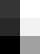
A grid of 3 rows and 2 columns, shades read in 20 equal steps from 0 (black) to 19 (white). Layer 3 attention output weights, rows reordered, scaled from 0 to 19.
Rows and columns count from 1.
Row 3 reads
0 12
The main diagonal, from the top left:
4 18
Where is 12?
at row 3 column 2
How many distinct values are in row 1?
2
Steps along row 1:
up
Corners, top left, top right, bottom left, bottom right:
4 19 0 12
